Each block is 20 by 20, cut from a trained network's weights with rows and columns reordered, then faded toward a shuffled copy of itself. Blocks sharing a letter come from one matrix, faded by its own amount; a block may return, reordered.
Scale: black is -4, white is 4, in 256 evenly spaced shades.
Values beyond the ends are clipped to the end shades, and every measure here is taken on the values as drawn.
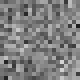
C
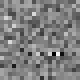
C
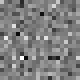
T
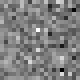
C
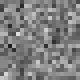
C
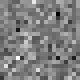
C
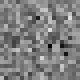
C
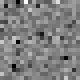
T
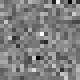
C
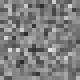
C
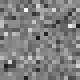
T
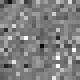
T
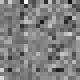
T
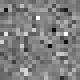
T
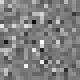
T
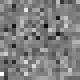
T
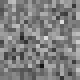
C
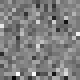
T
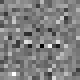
T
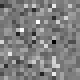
T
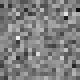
C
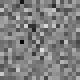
C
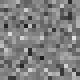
T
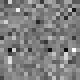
T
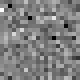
C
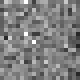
C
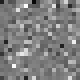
T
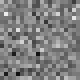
C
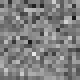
C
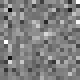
T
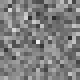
C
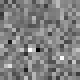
C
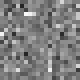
T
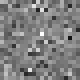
T
